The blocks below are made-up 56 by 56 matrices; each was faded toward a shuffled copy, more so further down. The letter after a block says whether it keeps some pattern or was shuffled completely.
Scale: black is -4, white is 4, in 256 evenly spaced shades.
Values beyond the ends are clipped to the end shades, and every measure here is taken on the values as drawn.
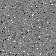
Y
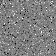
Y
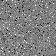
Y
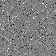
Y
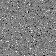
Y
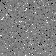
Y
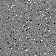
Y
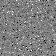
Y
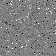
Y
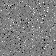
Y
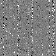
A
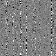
A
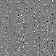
A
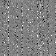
A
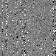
A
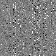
A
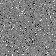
Y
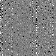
A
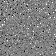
Y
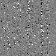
A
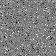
Y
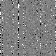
A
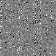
A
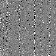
A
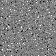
Y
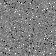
Y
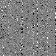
A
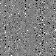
A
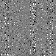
A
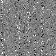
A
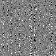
A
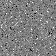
Y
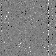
A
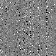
A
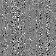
A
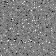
Y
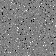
Y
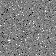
Y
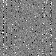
A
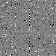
A
